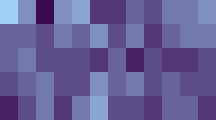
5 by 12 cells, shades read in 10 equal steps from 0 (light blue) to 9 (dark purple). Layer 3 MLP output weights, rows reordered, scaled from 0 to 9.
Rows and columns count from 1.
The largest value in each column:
8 6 9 7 6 7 7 8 7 7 7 7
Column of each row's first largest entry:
3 9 8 1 1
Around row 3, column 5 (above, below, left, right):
5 6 6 7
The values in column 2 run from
3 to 6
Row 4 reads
6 5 4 6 6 3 5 4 6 5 6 6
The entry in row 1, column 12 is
3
